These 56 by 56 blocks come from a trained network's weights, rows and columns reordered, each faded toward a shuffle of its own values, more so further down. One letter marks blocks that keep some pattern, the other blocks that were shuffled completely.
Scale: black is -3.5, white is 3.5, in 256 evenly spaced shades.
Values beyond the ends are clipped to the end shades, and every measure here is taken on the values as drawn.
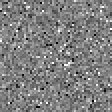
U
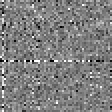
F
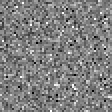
U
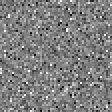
U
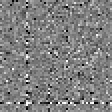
F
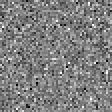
U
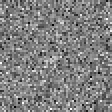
U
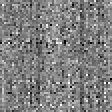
F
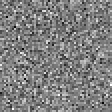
U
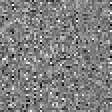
F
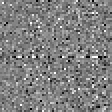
F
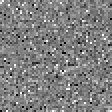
U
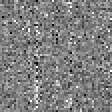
F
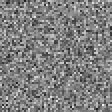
U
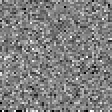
F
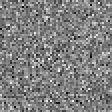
U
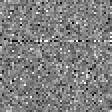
F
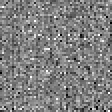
F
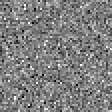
U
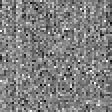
F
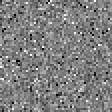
U
